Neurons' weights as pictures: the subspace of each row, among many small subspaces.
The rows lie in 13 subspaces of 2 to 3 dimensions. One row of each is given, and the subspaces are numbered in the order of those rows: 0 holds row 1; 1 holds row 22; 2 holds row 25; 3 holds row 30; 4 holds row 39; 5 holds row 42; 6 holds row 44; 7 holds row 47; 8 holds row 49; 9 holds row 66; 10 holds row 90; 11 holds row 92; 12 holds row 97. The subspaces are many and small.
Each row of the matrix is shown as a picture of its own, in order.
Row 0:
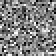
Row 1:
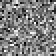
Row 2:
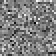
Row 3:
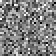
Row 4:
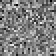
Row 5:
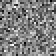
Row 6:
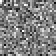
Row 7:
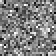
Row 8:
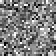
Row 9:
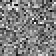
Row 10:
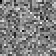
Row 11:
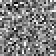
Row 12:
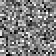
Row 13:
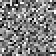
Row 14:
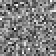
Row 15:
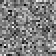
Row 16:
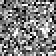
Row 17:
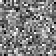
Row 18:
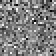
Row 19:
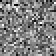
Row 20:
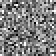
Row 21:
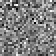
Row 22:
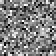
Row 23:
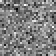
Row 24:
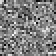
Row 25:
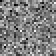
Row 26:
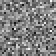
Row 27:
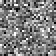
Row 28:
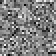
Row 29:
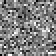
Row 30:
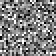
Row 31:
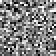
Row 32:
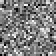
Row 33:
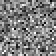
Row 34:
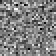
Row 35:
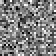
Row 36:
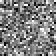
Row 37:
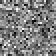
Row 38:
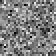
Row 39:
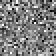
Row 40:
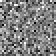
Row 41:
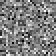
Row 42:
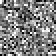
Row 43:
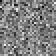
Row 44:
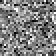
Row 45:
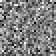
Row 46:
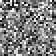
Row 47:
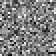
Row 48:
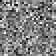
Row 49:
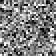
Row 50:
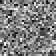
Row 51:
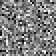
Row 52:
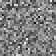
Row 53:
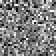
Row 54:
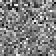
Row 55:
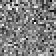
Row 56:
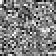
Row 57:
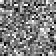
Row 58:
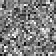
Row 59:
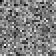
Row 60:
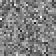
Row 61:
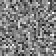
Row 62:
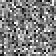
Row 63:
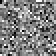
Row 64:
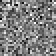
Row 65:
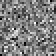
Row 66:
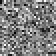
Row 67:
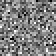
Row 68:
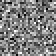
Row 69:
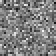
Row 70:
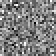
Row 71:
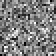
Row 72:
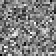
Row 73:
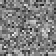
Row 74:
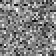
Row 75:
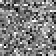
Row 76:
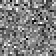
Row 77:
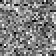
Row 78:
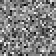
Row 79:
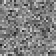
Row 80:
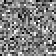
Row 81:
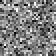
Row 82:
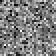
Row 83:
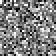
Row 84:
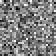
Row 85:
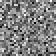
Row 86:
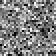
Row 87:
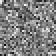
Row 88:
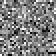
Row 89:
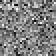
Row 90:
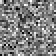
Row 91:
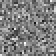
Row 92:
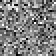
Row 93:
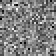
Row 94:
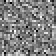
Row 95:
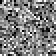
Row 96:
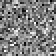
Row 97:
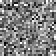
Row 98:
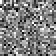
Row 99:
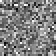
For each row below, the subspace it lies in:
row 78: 1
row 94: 2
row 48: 3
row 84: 10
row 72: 12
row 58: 8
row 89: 11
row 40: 2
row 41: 3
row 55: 4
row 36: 8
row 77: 6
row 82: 2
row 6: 5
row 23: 6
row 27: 7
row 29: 7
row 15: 2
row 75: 6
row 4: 0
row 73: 4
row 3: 9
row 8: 12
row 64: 3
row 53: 4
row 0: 11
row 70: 12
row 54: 11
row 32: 8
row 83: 5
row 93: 12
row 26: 1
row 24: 9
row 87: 5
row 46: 3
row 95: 5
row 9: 11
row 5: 0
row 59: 2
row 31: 1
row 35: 10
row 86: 11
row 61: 10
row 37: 4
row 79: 7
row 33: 1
